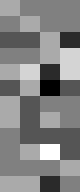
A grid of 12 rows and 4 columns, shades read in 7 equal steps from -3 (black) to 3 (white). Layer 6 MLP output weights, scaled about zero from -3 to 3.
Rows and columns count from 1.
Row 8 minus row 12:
0 -2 3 0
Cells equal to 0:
17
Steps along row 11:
same same up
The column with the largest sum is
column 1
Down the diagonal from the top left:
1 1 1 2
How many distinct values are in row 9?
2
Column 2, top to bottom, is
0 1 -1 0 2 1 -1 -1 -1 1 0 1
